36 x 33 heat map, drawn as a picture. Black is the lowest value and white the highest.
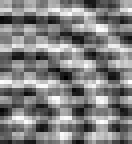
Horizontal stripes repeat 8 times down the table. Concentric rings centre on the bottom left. Overall the values sit about 50% of the way up the scale.
